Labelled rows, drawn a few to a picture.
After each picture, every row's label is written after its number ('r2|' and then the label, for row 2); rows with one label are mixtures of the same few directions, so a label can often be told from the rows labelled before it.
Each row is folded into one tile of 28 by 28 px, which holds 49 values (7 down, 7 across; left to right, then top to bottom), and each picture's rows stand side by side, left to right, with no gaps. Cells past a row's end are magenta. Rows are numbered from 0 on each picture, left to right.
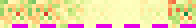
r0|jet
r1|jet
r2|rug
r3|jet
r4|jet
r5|jet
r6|jet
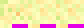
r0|jet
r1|rug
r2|rug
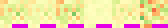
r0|jet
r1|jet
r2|jet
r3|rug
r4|jet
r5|rug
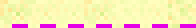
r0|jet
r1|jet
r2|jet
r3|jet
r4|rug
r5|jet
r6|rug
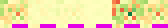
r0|jet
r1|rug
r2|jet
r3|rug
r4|jet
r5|jet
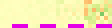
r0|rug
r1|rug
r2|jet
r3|jet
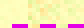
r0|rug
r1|rug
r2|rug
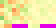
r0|rug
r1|rug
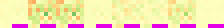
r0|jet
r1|jet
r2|jet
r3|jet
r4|rug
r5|rug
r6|jet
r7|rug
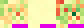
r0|jet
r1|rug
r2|jet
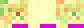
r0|jet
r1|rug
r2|jet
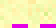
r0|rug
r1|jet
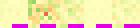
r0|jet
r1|jet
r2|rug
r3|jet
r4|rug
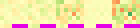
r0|rug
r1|rug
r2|jet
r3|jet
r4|jet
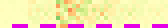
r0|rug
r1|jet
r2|rug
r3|jet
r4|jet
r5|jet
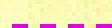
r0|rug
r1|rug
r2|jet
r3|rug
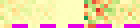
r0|rug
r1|jet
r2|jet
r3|rug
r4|jet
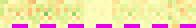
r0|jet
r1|jet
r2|jet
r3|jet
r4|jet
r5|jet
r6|rug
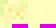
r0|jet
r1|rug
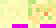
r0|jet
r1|jet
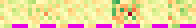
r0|rug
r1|jet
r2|rug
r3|rug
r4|jet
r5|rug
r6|rug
